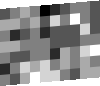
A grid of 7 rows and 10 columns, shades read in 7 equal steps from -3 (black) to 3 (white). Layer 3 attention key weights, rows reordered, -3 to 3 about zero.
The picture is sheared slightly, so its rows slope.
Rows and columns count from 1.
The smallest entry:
-3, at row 1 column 5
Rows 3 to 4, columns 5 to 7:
-2 -1 -1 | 0 -1 -1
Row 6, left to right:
-2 0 2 1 2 0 1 0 1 0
